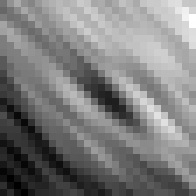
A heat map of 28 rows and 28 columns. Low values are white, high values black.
Mirror symmetry: none. Ninth with the lowest average: top right. Average level on the scale: 50%. Lone odd cells: none. Slope: up to the bottom left. Grain: diagonal, down to the right.
